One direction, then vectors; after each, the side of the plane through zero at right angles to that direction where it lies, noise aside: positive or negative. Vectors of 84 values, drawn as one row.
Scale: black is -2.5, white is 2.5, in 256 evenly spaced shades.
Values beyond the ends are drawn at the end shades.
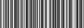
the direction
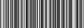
positive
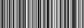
negative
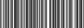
positive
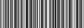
positive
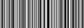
negative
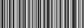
negative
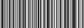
negative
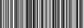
positive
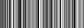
negative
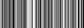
negative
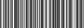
positive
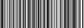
negative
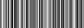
positive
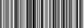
positive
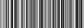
positive
